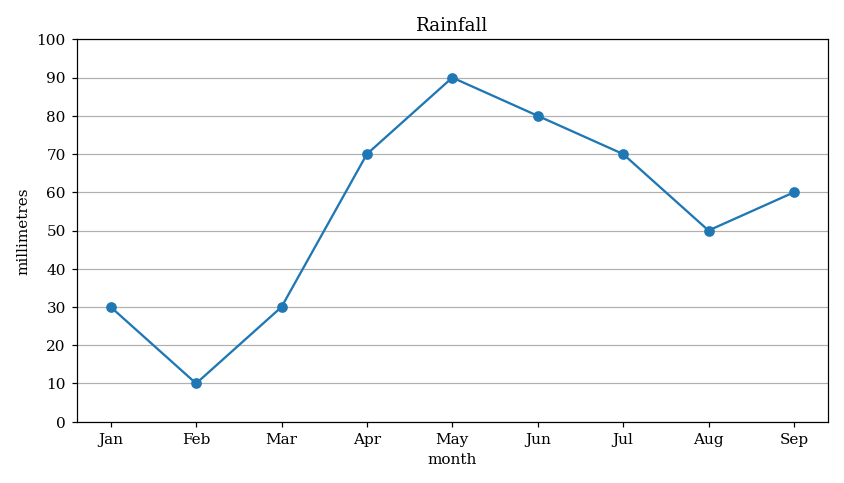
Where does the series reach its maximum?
May
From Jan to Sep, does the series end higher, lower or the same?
higher
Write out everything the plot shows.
Title: Rainfall
x-axis: month, ticks Jan Feb Mar Apr May Jun Jul Aug Sep
y-axis: millimetres, ticks 0 10 20 30 40 50 60 70 80 90 100
Values:
30 10 30 70 90 80 70 50 60
